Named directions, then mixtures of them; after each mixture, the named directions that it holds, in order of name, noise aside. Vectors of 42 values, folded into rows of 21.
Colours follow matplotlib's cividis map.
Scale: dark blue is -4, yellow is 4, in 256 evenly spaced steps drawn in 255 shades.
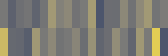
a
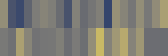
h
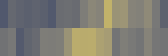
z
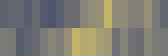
z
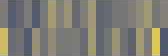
a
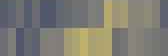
z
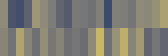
h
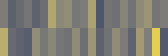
a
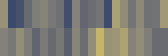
h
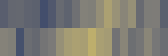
z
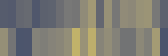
a, z
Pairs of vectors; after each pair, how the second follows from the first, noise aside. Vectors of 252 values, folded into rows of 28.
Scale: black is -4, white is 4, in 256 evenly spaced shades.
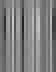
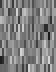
shuffled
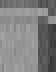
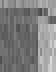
negated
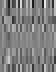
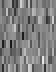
shuffled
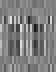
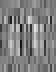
negated
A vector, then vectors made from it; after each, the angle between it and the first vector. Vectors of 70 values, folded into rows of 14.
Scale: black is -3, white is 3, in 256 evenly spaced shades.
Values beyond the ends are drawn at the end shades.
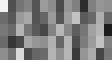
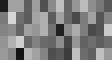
nearly opposite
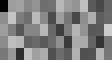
nearly opposite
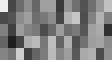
nearly parallel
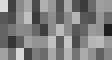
nearly parallel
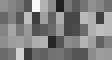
orthogonal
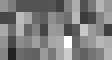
partly aligned
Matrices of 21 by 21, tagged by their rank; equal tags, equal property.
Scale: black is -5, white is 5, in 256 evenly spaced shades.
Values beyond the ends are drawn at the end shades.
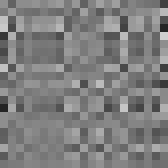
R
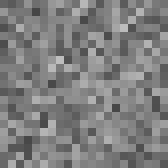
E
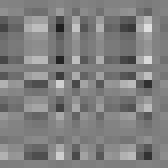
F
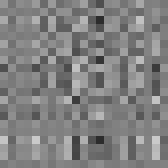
R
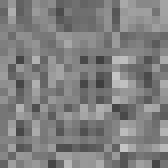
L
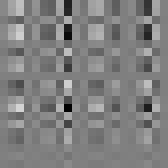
F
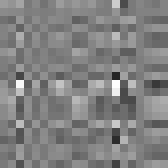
R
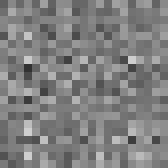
L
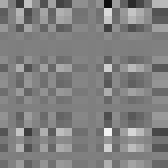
F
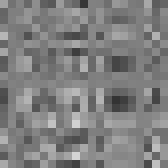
L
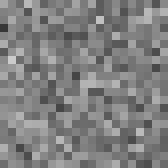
E
